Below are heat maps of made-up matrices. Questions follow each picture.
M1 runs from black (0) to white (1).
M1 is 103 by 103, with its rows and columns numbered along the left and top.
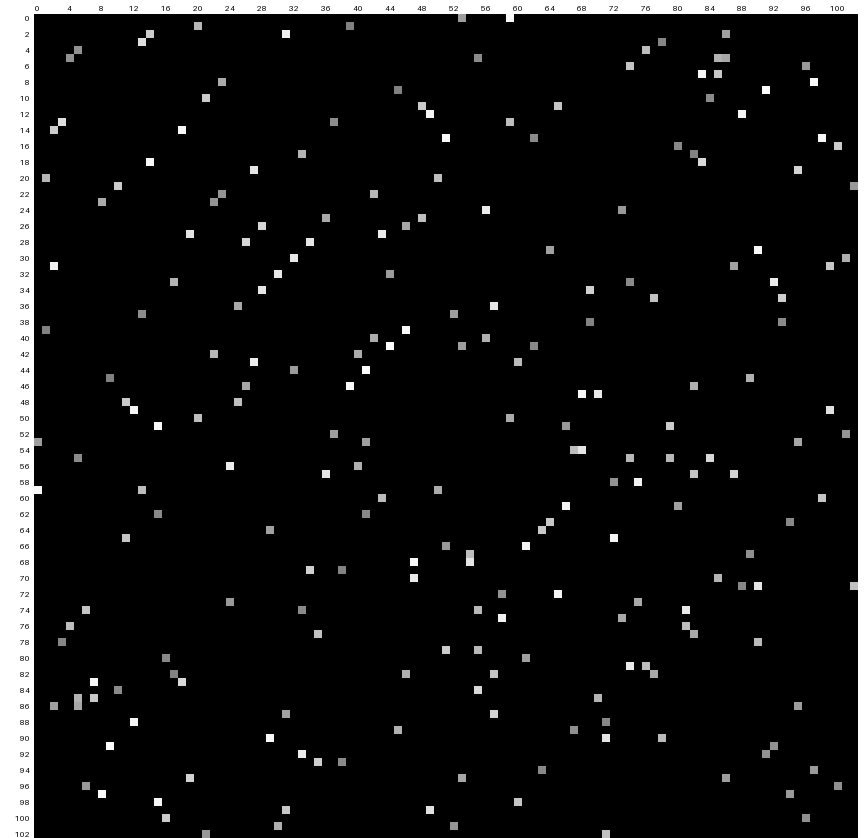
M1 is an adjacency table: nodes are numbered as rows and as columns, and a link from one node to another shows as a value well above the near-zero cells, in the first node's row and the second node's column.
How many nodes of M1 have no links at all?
0
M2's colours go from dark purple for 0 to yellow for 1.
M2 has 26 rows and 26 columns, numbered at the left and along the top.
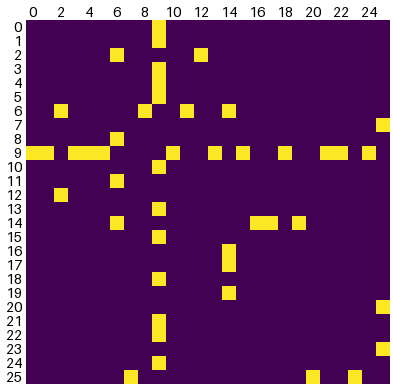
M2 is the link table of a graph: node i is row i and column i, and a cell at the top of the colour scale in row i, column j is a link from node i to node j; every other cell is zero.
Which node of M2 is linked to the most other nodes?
node 9
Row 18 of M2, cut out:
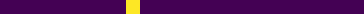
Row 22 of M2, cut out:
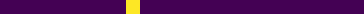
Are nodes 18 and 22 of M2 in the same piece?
yes
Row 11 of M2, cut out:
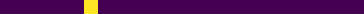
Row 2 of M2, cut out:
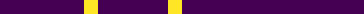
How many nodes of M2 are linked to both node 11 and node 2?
1
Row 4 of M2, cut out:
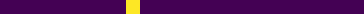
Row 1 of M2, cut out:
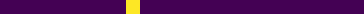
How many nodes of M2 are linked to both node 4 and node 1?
1
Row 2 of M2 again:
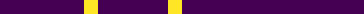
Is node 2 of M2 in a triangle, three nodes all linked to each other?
no
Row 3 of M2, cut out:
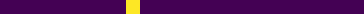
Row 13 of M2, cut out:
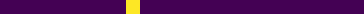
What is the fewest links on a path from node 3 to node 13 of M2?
2
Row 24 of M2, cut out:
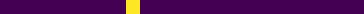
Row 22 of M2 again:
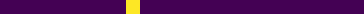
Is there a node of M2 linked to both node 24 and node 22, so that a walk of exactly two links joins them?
yes
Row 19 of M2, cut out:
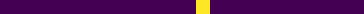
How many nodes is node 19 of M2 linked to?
1
